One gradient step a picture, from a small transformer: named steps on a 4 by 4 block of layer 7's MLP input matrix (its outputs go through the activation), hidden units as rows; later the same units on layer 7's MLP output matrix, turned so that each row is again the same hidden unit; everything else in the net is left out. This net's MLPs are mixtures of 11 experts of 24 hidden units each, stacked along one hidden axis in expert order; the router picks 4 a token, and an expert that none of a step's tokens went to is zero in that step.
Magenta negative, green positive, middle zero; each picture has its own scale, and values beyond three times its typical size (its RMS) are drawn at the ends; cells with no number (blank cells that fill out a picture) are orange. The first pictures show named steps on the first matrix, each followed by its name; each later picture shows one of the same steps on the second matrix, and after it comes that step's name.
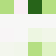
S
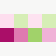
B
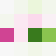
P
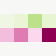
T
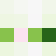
P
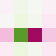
P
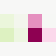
B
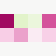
B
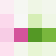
P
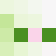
P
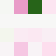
S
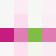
P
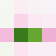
P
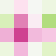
P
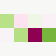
T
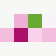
B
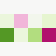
B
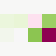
T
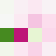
P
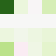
S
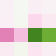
P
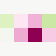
T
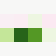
B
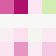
S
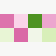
T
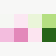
B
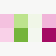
B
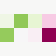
B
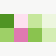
B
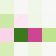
P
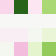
S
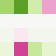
S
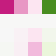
S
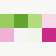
T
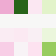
S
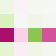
P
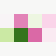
T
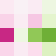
P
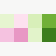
B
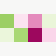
B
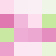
P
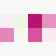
B
